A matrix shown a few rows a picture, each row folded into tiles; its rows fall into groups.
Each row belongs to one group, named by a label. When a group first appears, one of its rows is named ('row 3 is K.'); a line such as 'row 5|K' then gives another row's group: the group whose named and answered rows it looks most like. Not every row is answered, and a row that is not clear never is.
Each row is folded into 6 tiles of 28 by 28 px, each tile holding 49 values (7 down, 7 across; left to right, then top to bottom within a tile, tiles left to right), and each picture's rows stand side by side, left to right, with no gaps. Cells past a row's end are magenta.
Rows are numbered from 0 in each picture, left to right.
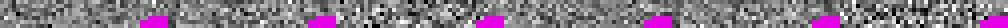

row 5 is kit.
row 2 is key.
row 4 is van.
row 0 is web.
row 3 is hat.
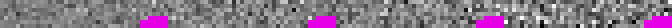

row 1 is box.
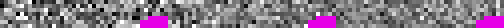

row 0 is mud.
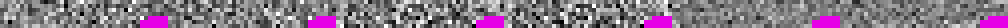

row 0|box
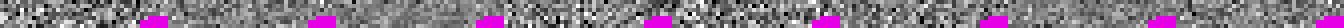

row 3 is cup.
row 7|web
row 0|key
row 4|mud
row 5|cup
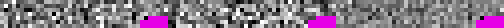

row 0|kit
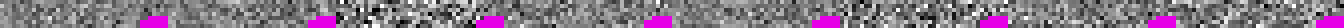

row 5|cup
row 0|cup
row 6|key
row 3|web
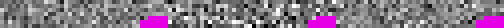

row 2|hat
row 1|key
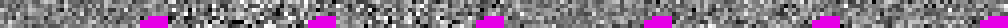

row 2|cup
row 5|hat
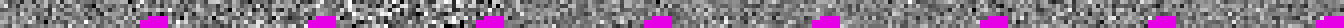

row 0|hat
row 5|hat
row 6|box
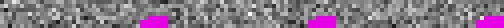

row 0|kit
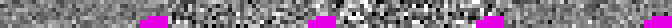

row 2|mud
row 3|hat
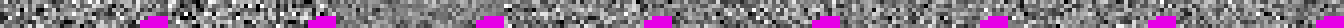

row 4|van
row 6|web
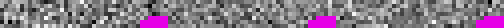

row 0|box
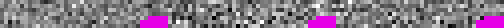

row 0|box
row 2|kit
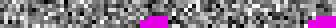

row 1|mud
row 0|box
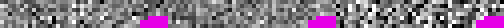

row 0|cup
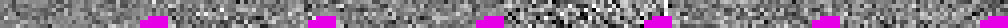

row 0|web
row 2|kit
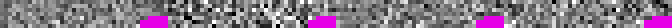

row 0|van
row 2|hat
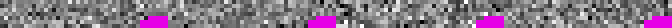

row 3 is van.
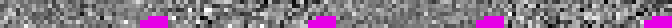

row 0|mud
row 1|key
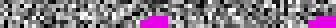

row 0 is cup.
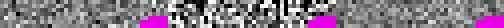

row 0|web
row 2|van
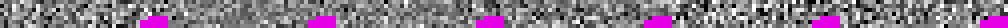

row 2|hat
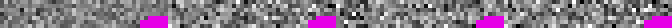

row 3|hat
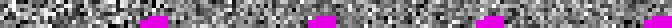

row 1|box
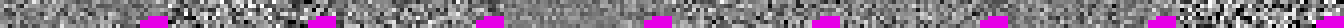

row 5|cup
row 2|van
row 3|mud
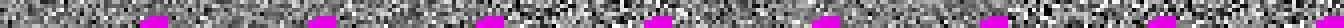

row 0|box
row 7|web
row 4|mud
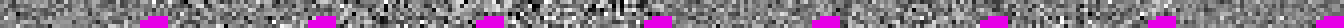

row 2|hat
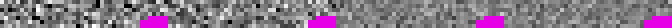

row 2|mud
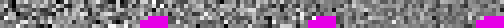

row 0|web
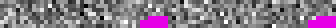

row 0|mud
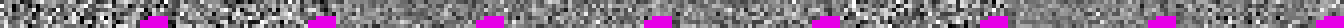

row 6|van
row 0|cup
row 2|key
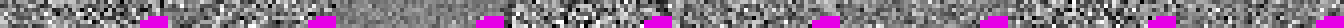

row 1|hat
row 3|van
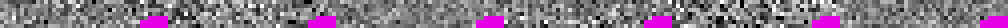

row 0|hat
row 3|key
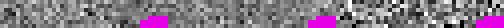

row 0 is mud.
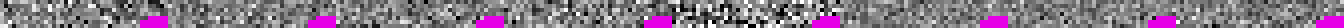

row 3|box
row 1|cup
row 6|kit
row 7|key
